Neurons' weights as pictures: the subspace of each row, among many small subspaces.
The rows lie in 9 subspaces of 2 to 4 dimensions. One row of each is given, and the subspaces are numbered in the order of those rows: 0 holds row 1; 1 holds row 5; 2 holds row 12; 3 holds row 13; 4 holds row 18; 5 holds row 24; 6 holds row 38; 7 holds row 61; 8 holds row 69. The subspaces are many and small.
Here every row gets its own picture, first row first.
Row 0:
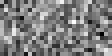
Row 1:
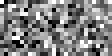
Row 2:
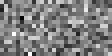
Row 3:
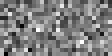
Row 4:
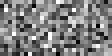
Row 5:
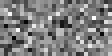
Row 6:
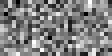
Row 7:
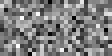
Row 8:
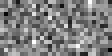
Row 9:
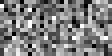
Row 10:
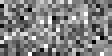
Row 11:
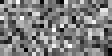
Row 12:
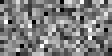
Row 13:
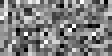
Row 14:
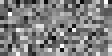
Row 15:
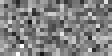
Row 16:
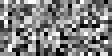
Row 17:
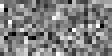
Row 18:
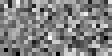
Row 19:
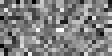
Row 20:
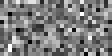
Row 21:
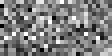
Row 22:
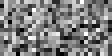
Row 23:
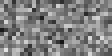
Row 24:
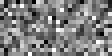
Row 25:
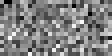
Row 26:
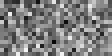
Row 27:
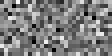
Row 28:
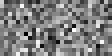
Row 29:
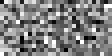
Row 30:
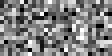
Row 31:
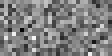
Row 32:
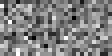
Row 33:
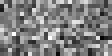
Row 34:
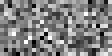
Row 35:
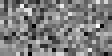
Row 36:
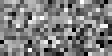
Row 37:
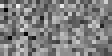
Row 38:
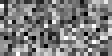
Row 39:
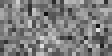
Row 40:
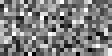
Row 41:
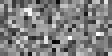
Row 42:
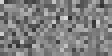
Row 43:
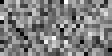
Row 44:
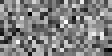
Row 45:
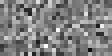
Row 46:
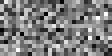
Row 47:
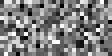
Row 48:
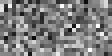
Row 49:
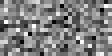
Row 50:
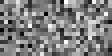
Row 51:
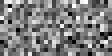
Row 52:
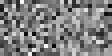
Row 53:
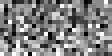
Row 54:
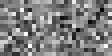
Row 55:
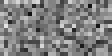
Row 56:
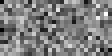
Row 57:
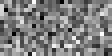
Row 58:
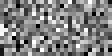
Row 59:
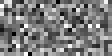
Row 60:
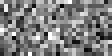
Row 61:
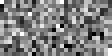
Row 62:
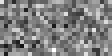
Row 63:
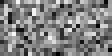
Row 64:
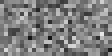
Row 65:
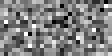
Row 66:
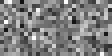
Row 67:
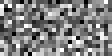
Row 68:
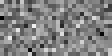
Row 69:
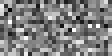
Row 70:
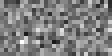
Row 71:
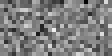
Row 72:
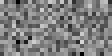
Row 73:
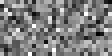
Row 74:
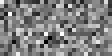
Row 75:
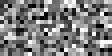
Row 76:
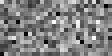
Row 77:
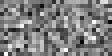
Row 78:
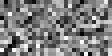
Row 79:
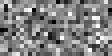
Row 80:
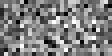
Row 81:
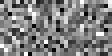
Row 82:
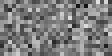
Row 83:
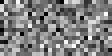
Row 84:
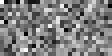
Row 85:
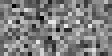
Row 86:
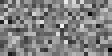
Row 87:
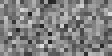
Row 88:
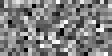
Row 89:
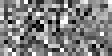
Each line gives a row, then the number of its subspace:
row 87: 8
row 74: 3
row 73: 5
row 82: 3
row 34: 4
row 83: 2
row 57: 7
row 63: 7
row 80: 0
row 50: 2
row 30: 8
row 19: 5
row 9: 3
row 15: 2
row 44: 7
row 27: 5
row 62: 0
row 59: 8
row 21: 6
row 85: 0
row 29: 0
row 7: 8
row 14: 3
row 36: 8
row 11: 7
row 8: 4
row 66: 3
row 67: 8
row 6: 4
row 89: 0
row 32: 6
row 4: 7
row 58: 4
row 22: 6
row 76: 0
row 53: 7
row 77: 0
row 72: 4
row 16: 6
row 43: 7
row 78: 6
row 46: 2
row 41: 5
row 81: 5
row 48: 7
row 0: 7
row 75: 8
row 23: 2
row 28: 1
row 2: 7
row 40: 7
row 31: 6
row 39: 2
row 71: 8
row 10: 6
